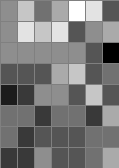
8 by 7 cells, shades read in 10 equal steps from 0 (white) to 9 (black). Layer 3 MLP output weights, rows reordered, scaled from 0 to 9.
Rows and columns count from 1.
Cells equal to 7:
6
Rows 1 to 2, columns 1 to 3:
4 2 5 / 4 1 2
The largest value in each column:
8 7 7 6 6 7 9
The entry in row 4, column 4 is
3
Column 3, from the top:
5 2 4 6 4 7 6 4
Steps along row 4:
same same down down up down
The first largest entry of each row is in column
7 5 7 1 1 3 2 1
